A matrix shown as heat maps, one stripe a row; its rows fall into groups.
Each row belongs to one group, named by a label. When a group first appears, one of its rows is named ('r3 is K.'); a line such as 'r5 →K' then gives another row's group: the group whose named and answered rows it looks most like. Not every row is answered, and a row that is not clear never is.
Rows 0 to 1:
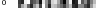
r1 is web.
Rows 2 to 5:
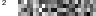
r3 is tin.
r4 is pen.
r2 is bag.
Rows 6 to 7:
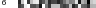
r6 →bag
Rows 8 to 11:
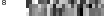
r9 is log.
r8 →web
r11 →pen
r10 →pen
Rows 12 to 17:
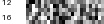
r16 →bag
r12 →pen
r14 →web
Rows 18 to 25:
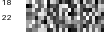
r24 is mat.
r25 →mat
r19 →web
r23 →log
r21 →mat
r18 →bag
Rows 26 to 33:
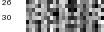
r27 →tin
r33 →web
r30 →mat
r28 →mat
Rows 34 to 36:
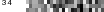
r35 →pen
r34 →bag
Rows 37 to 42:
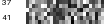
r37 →bag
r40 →bag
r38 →mat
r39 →pen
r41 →log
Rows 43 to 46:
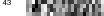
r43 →log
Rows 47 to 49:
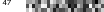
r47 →tin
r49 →log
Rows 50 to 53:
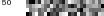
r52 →pen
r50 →pen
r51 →mat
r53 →web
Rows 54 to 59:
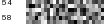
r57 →web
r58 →bag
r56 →mat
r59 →tin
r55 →pen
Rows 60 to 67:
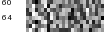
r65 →tin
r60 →tin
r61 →bag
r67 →bag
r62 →log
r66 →web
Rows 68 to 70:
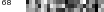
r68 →bag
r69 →tin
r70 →bag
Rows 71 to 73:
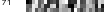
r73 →log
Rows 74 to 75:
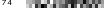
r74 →tin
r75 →log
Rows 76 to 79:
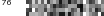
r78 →log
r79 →bag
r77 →pen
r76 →bag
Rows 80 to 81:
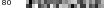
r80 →pen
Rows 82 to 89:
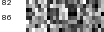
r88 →tin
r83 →tin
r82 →bag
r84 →web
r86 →web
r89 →bag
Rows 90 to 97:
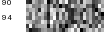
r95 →tin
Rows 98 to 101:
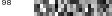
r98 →bag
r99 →web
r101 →pen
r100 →web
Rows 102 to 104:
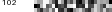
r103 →web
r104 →pen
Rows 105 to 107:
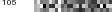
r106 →log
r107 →tin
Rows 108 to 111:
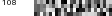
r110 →mat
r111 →bag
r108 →log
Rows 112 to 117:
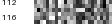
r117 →web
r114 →pen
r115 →tin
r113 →tin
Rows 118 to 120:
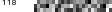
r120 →bag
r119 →tin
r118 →pen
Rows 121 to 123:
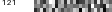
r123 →log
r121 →mat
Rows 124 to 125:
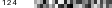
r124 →mat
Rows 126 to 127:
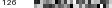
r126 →web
